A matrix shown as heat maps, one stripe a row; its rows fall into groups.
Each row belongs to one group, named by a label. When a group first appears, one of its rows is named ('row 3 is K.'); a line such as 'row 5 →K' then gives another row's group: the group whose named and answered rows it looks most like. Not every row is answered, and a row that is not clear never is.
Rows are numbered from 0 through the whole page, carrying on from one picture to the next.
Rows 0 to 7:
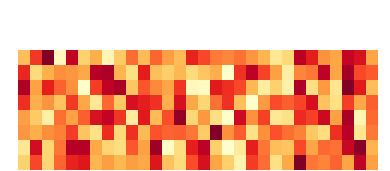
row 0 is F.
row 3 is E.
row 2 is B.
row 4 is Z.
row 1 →Z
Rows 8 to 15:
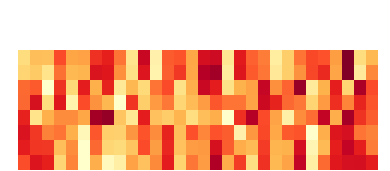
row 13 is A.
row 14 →A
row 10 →A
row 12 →Z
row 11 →A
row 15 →A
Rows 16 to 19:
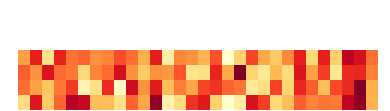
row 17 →B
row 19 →F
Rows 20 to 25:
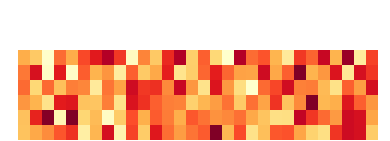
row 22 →E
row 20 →Z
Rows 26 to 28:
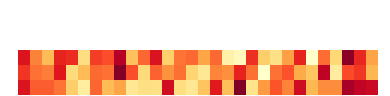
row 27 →B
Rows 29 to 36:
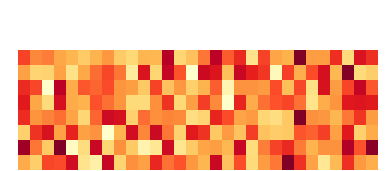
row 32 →A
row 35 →A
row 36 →E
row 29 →A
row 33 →B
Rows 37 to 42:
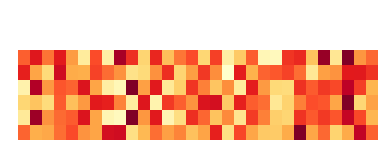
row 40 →Z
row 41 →F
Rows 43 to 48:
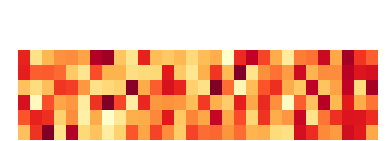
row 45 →E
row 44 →A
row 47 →A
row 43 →Z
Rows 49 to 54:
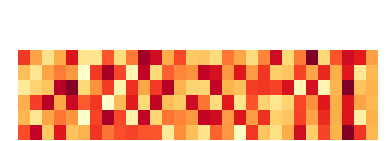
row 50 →Z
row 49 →E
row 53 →Z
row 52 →F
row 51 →E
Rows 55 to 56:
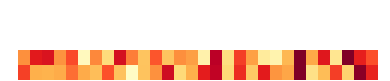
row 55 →B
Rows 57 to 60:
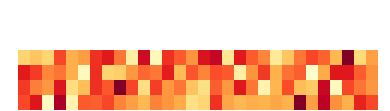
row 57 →Z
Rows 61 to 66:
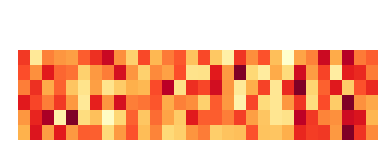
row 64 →B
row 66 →F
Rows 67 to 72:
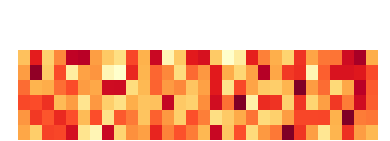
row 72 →E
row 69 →B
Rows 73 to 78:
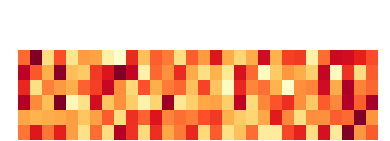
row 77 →E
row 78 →B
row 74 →B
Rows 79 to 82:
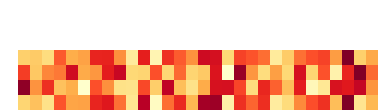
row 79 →Z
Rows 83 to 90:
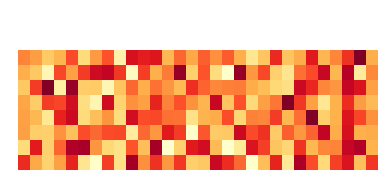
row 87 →E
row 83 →E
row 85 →F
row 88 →Z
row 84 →Z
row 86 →E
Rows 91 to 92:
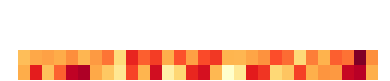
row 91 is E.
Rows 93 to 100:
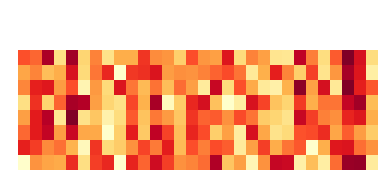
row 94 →E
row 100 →E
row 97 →F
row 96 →F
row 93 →F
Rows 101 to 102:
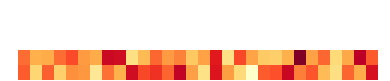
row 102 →E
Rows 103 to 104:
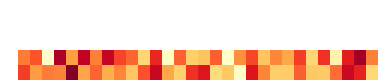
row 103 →B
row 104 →F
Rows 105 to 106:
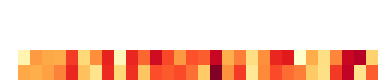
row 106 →E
